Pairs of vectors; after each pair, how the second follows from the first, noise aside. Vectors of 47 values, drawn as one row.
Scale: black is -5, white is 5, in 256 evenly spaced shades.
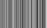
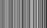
sign-scrambled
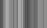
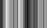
scaled up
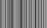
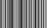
scaled up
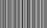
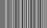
sign-scrambled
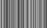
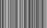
negated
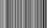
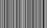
sign-scrambled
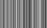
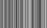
negated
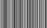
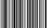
scaled up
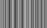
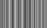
negated
